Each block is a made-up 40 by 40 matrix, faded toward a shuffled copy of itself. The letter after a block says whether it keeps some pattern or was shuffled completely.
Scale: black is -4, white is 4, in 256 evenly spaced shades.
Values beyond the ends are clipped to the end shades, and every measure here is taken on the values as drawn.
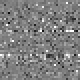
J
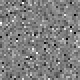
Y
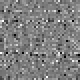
J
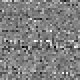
J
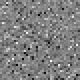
Y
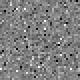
Y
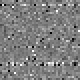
J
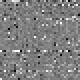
J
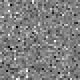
Y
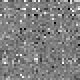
J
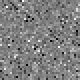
Y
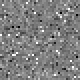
Y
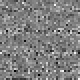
J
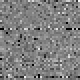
J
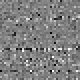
J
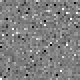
Y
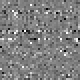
J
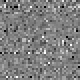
J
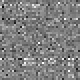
J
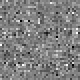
J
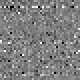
J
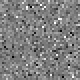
Y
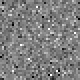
Y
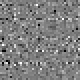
J
